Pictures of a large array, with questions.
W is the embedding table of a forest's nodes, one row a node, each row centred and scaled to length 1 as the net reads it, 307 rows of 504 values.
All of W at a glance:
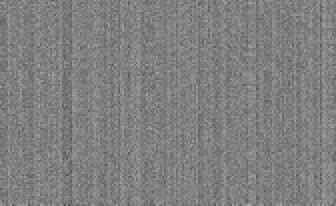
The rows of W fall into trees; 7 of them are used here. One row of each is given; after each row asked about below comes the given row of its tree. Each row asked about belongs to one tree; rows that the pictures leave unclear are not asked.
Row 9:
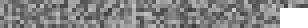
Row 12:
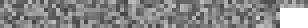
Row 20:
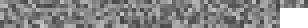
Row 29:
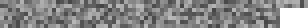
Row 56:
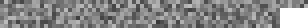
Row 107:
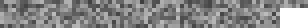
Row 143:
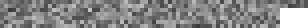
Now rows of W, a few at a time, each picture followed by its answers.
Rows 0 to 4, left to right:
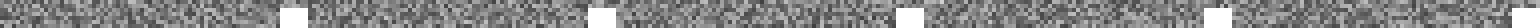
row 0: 12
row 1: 12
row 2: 56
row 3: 107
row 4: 107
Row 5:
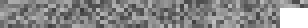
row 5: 107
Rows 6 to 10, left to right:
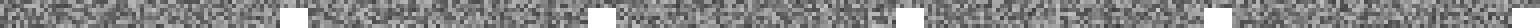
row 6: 12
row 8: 12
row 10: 56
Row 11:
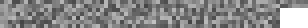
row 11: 56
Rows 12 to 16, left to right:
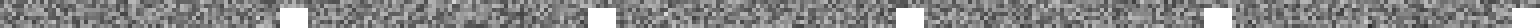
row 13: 56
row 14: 143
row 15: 107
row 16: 9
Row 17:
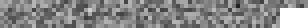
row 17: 9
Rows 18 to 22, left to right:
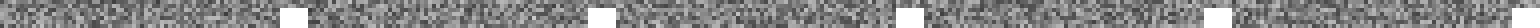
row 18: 107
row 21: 29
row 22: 29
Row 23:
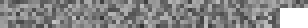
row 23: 56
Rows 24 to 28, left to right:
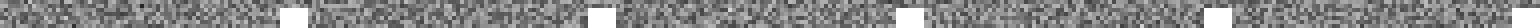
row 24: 12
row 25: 29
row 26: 143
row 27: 56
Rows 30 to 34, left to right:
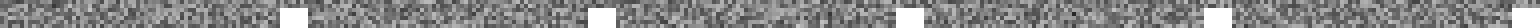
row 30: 56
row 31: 143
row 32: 56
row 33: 29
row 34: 12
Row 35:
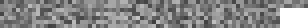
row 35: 143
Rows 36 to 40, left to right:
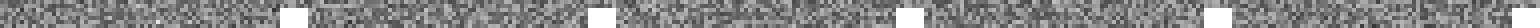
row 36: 12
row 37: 29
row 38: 12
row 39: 12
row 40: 107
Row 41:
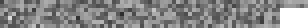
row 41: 29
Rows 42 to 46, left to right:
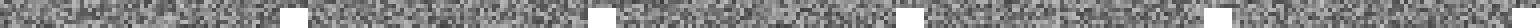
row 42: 143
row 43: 20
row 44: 56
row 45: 9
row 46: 56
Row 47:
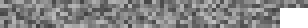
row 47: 143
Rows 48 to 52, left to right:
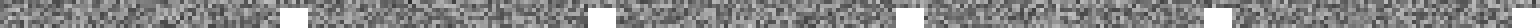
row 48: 56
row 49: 107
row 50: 29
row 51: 9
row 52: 29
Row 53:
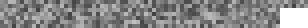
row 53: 107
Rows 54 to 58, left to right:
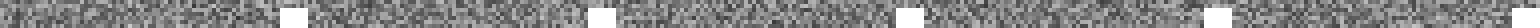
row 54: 29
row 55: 12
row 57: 12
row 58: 107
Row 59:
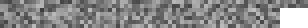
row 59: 143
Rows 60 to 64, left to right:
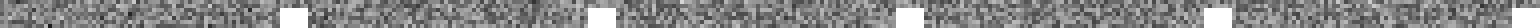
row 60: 56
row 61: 29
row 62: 12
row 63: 12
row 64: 20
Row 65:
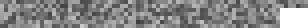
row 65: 9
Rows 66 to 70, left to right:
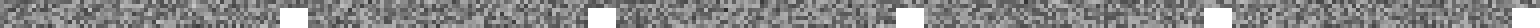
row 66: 143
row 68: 143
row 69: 107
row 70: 107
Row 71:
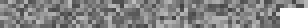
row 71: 107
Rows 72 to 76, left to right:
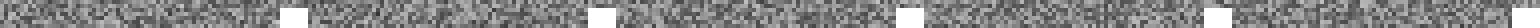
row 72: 20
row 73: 56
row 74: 29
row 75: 107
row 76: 12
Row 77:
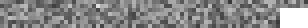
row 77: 56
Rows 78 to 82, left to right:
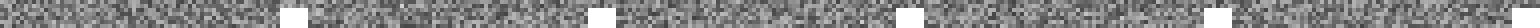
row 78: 12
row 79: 107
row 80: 143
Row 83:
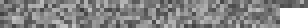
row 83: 143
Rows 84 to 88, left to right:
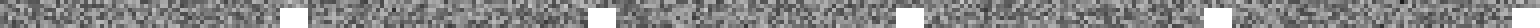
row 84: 29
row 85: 56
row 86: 143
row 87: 9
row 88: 29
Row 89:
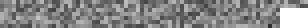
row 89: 107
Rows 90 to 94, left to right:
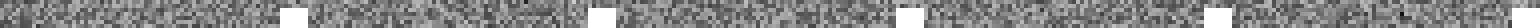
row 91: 9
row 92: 29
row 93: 20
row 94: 12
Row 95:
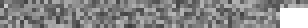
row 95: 12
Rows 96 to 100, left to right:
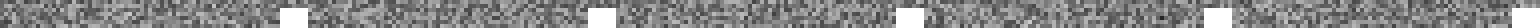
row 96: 143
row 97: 143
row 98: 143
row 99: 29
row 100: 12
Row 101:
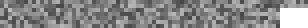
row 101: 12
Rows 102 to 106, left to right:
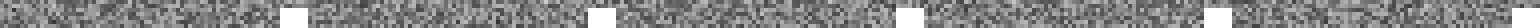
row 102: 29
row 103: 56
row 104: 12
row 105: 20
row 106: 143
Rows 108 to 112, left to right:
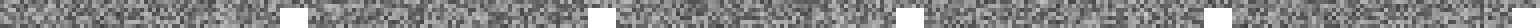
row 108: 107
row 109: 29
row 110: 107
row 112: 107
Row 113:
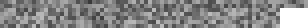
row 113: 107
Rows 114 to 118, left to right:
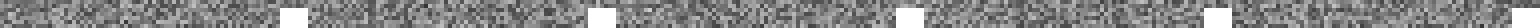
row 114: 143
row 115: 9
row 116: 107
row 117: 107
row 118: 143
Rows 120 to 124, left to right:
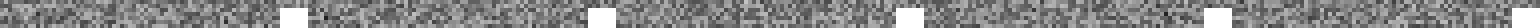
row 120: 29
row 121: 143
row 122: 107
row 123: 143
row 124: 143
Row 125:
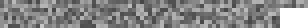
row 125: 29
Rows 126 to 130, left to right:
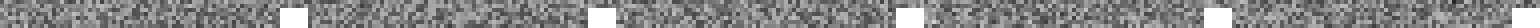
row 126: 56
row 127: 56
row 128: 29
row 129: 107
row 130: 107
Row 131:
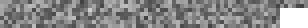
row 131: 9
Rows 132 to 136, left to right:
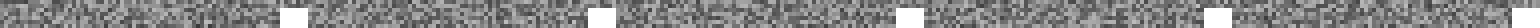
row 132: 56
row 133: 107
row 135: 143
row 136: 12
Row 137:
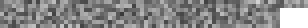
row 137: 29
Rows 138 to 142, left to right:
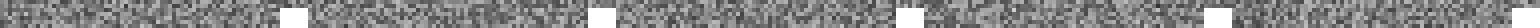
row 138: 143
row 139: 20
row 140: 20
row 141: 143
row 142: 143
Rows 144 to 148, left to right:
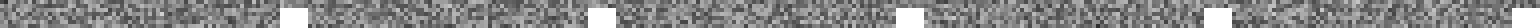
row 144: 20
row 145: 107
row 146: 143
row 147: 56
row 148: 143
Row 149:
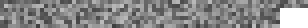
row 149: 143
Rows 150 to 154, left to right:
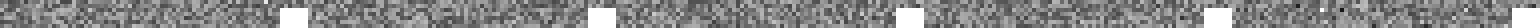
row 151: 20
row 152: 107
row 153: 107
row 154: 9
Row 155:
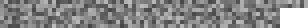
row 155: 29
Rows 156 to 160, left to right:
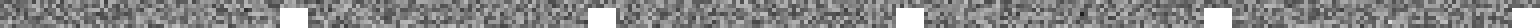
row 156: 12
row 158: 9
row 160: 143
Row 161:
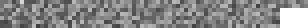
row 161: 143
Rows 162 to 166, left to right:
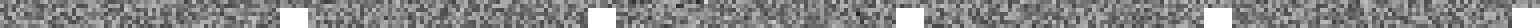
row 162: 20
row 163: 56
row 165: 29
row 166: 12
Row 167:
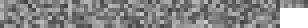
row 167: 20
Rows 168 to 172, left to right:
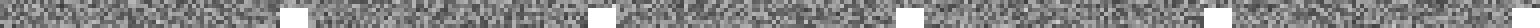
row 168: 12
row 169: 56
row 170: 9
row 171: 107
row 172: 107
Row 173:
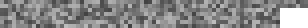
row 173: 143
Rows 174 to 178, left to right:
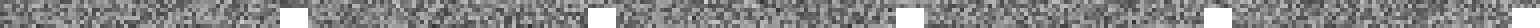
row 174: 143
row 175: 56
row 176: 29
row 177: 107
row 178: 107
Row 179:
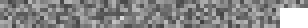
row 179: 12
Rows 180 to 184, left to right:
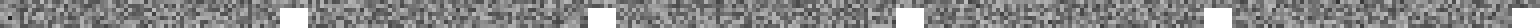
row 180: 107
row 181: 29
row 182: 12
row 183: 143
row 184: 143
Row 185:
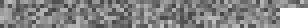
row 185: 107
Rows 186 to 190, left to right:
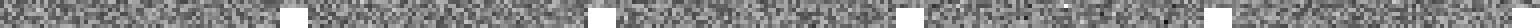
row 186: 12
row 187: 12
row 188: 29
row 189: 20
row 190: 107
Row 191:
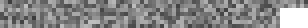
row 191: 12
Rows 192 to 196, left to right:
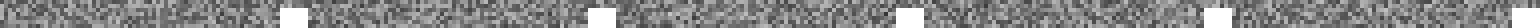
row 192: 20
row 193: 143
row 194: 143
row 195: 12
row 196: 12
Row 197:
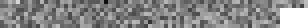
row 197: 107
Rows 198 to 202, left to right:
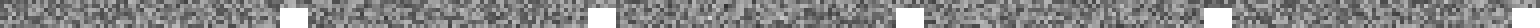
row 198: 12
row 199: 29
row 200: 56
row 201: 143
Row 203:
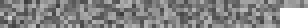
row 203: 29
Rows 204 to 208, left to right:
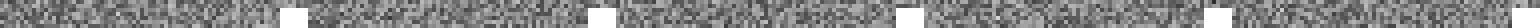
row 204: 12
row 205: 143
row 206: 29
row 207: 20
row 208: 12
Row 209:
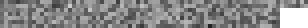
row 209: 56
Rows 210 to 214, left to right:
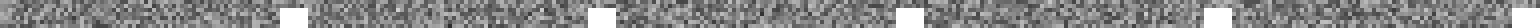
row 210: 107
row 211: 9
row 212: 143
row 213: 29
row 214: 12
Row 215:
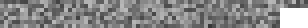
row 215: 56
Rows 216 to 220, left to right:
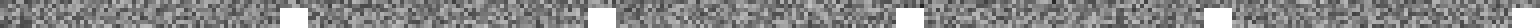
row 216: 143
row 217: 12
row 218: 143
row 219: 143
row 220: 12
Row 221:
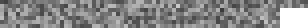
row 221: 20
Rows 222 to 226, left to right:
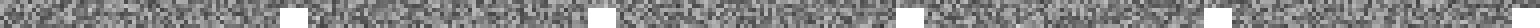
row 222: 9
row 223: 29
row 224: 20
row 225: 20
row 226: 143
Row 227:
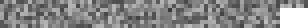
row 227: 20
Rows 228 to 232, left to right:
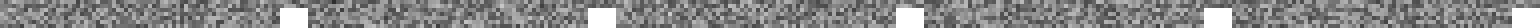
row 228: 107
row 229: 143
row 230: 107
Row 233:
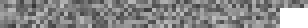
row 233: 107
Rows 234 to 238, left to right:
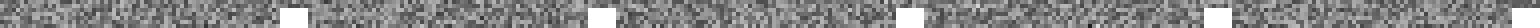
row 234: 143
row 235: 56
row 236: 29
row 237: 29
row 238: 143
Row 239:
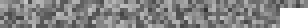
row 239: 9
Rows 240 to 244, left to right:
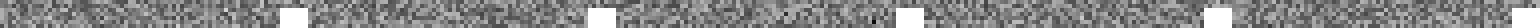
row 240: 107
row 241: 9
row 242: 56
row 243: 12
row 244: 107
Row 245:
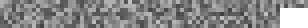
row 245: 9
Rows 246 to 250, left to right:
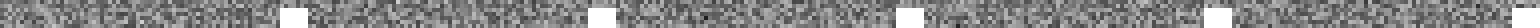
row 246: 12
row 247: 29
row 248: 12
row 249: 12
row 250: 29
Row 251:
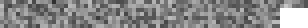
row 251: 20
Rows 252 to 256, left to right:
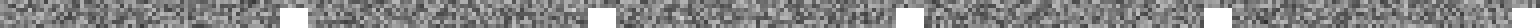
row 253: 56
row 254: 29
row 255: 12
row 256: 12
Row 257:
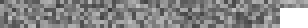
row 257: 29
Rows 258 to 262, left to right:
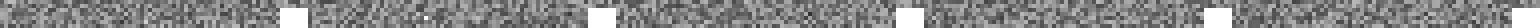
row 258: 107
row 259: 56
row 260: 12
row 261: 143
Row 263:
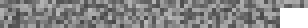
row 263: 29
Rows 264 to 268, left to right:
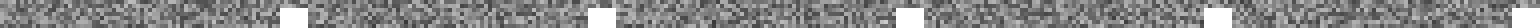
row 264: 107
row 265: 107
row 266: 107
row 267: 12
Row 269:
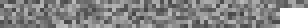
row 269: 143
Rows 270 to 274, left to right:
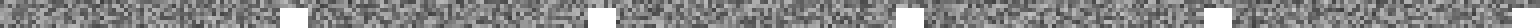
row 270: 107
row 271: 12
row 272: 20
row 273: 143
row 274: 143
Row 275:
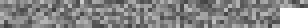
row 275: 107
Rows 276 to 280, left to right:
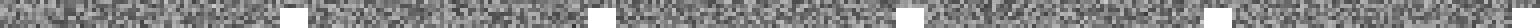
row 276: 29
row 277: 29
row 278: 12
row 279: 9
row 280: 20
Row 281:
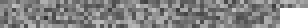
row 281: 29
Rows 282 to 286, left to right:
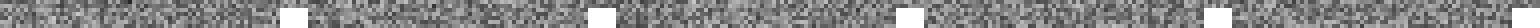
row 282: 12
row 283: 143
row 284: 143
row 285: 20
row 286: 143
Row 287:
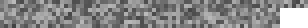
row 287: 107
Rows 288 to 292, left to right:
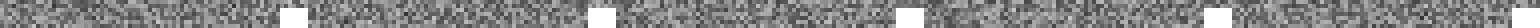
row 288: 107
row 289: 12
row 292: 12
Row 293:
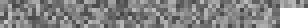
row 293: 12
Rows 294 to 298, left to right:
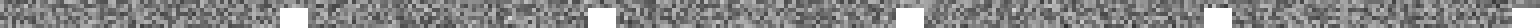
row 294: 12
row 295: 107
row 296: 29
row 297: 9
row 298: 143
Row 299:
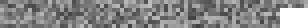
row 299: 107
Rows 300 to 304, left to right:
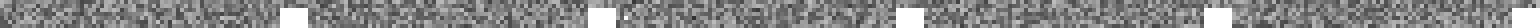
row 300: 9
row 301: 12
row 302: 20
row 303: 12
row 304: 107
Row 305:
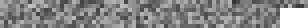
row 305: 9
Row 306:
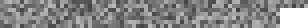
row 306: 107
